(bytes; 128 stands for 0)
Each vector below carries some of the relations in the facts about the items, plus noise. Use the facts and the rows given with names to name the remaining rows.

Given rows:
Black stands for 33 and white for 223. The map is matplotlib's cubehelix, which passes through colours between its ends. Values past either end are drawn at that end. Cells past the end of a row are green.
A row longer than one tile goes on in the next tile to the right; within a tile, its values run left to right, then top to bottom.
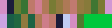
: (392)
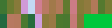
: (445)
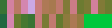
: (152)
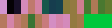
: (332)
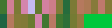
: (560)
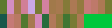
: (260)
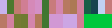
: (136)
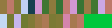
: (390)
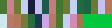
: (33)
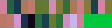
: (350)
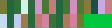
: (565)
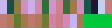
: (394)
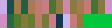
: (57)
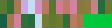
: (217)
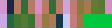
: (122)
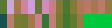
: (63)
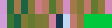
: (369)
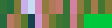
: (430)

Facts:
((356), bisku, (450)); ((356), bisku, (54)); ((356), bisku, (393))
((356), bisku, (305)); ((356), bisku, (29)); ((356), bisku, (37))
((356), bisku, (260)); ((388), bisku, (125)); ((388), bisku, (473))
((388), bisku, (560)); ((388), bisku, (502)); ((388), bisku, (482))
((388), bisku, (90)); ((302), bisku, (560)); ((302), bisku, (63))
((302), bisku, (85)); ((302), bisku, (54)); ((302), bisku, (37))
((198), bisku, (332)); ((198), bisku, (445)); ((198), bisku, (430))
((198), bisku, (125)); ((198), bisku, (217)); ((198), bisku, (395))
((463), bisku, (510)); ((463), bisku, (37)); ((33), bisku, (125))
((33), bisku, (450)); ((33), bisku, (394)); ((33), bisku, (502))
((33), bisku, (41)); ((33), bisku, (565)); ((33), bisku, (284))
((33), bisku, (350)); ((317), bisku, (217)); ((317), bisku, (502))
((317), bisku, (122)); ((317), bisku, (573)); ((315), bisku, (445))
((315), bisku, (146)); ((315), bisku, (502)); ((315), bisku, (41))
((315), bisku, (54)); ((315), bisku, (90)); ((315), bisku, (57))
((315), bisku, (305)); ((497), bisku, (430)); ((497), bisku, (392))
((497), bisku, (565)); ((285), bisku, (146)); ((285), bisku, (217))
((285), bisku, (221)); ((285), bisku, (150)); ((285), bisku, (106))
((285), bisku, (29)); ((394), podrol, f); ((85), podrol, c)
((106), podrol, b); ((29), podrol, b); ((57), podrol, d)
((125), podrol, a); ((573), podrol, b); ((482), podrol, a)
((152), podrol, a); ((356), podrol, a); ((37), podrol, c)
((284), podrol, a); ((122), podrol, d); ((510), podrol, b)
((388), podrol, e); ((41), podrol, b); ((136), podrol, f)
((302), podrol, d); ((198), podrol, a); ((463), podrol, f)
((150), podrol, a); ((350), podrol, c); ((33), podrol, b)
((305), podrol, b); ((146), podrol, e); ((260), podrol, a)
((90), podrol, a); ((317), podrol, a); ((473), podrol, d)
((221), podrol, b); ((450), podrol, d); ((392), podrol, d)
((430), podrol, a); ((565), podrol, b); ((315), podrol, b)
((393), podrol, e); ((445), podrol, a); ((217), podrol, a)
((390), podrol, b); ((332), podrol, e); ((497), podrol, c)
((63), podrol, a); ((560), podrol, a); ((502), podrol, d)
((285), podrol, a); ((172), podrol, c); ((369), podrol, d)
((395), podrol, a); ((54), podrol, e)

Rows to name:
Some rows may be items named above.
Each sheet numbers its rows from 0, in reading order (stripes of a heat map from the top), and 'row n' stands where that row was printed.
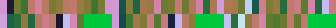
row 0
(392)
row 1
(450)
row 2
(305)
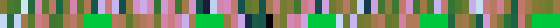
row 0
(41)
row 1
(394)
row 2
(85)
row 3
(390)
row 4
(125)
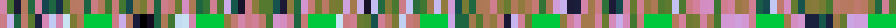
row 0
(388)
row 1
(497)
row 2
(54)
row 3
(315)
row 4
(473)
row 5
(146)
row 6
(136)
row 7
(172)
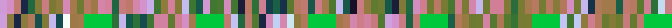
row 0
(302)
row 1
(198)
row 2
(388)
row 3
(54)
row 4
(560)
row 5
(510)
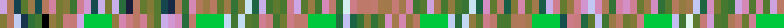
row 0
(37)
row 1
(393)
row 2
(573)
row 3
(356)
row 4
(41)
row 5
(150)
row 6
(29)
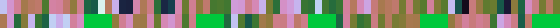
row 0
(463)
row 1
(146)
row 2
(285)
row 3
(152)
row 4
(54)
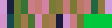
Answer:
(502)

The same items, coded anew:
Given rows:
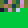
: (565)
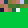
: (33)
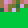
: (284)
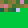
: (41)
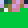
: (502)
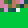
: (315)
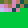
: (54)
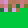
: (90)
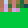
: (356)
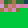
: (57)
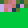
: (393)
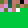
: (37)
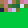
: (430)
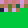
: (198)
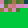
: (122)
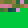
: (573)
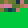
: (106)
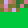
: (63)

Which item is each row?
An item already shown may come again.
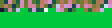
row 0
(565)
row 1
(315)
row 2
(146)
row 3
(172)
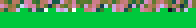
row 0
(172)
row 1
(315)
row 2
(463)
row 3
(332)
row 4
(393)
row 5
(136)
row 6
(565)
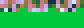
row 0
(317)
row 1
(302)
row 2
(388)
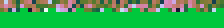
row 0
(150)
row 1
(33)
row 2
(54)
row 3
(305)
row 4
(392)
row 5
(85)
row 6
(217)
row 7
(510)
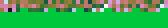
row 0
(285)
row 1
(390)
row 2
(41)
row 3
(497)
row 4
(560)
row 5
(350)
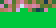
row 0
(394)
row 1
(29)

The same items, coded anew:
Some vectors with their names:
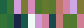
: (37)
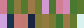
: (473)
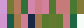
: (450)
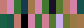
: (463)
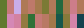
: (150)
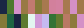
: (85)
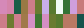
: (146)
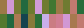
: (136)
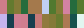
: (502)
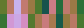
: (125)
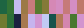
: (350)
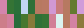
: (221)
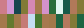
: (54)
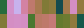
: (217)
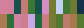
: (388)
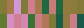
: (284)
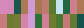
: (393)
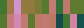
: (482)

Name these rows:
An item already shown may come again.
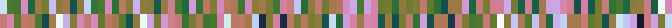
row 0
(33)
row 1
(33)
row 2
(390)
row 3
(122)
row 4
(356)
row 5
(392)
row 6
(315)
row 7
(497)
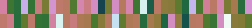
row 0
(390)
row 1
(54)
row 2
(573)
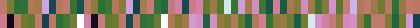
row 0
(302)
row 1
(302)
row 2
(332)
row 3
(565)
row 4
(150)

